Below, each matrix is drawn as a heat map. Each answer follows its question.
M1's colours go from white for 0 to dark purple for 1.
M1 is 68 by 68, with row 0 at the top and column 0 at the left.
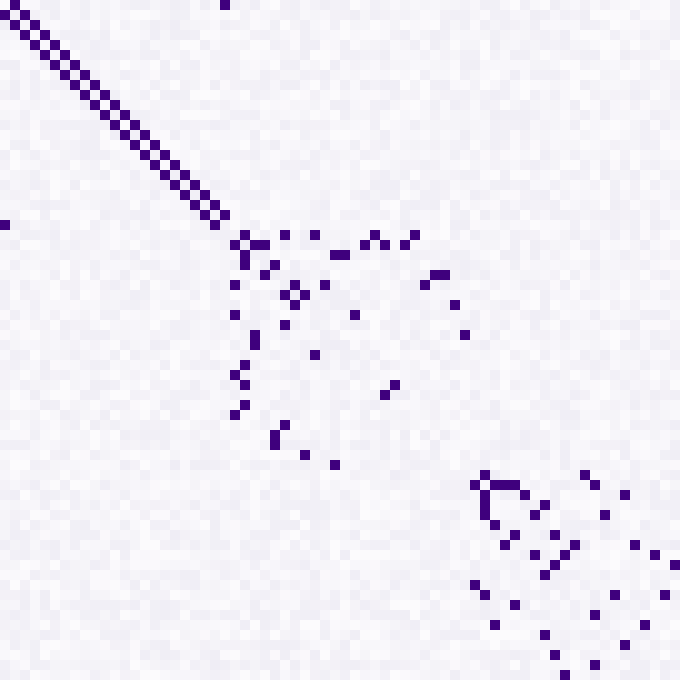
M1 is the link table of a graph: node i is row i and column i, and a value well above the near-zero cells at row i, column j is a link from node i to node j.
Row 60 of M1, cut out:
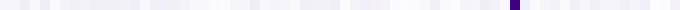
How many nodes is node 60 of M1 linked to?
1
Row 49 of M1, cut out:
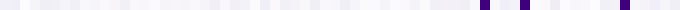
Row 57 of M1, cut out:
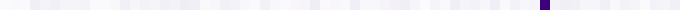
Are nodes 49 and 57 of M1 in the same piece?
yes
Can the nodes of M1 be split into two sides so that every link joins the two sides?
no
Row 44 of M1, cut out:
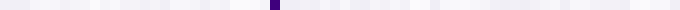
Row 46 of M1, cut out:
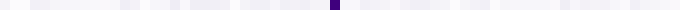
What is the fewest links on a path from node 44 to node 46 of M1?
6
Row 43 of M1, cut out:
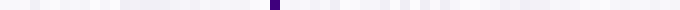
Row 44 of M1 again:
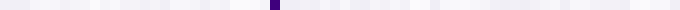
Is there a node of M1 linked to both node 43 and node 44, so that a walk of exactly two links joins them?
yes
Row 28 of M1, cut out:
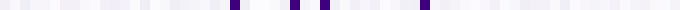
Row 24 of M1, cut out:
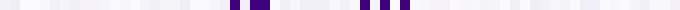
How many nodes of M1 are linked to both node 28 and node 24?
1
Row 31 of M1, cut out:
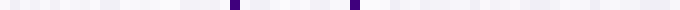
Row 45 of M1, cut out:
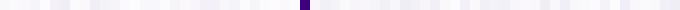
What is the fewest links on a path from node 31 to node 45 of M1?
5
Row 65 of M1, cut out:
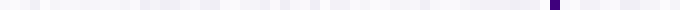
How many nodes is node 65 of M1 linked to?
1
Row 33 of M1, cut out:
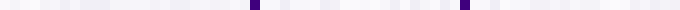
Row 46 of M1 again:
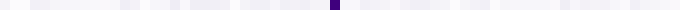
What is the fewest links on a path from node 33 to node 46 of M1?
1
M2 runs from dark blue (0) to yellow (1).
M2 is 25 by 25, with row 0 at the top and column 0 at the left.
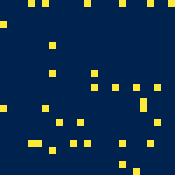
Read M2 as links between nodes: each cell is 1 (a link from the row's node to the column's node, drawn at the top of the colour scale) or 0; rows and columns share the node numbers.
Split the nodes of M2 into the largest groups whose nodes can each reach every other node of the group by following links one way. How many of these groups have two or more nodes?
0
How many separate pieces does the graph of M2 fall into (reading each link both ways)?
5
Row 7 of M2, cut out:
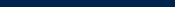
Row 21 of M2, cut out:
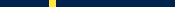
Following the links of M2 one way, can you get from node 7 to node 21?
no
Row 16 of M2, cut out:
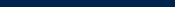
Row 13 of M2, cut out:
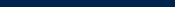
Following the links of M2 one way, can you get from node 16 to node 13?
no
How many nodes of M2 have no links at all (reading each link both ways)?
4
